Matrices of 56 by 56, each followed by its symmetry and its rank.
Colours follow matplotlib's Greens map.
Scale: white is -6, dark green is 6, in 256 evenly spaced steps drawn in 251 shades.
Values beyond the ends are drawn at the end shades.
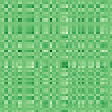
symmetric, rank two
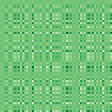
symmetric, rank one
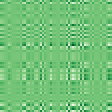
neither, rank one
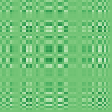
symmetric, rank one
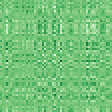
neither, rank three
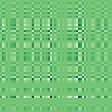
neither, rank one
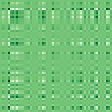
symmetric, rank one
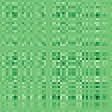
symmetric, rank two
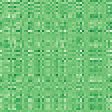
neither, rank three
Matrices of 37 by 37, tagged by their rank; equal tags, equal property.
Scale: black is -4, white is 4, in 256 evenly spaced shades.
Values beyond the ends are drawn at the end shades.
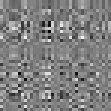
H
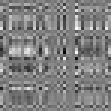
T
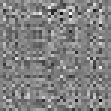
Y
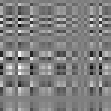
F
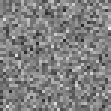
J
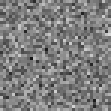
J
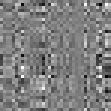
H
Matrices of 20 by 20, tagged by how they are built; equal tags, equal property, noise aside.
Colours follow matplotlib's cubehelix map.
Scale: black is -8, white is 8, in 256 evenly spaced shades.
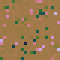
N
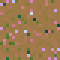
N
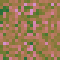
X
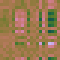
X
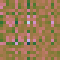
X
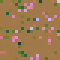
N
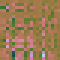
X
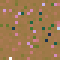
N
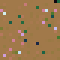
N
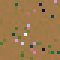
N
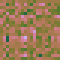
X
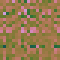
X
